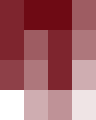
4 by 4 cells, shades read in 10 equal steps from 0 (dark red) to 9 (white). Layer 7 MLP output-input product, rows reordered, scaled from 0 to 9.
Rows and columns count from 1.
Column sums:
13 13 7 21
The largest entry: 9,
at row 4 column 1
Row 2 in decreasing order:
4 3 1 1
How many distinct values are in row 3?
4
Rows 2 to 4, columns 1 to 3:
1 3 1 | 2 4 1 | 9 6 5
